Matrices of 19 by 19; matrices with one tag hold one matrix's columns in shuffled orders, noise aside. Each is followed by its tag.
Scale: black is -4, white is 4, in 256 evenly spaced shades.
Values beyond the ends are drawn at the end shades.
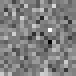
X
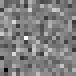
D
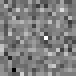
D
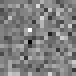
X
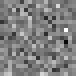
X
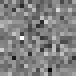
D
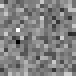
X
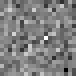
D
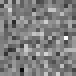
D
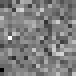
D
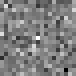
D
